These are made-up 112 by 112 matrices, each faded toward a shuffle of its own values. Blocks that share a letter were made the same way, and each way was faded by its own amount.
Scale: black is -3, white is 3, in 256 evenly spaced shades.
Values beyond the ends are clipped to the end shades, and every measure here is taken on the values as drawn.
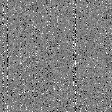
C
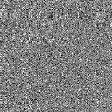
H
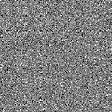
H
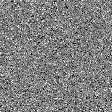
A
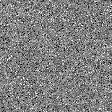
A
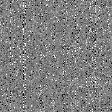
C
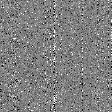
C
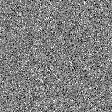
A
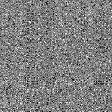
H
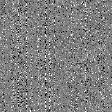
C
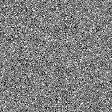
A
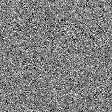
A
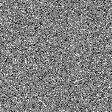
A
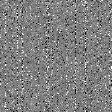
C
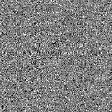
H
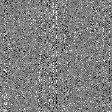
C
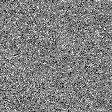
A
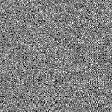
H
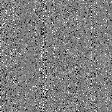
C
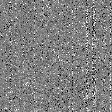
C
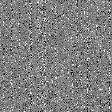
C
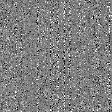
C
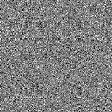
H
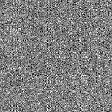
H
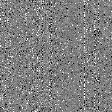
C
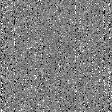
C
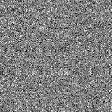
H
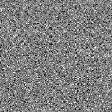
H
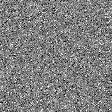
A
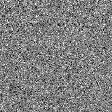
A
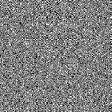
H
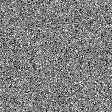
A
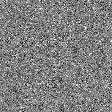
A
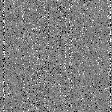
C
